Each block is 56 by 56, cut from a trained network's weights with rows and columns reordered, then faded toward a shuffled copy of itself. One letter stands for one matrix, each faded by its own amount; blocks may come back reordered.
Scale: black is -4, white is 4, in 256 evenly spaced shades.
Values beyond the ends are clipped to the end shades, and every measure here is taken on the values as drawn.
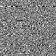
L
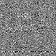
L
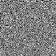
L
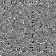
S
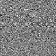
L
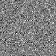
L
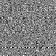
L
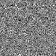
L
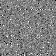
S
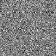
L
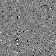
S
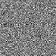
L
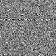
L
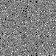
S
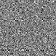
L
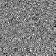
L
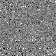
S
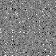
S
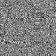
L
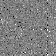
S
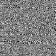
L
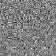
L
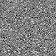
L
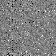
S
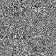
L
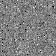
S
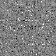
S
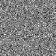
L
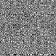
L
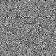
L
